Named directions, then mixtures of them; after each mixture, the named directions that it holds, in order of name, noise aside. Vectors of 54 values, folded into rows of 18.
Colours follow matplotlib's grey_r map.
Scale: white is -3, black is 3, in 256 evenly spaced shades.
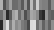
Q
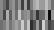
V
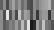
Q, V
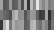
Q, V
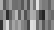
Q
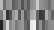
Q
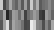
Q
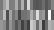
V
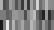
Q, V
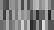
V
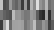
Q, V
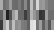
Q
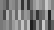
V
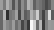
Q, V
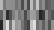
Q
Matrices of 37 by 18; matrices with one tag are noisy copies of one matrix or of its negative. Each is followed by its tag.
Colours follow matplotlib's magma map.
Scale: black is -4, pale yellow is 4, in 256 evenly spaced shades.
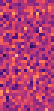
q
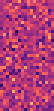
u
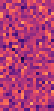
u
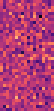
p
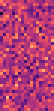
q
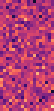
u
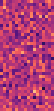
p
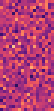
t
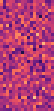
p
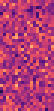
q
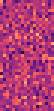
p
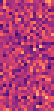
p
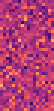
u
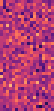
p
